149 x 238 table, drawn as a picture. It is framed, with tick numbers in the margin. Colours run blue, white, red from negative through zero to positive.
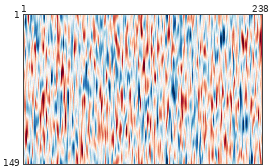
Average level on the scale: 50%. Slope: none. Grain: streaks running down. Mirror symmetry: none. Histogram: bell-shaped.
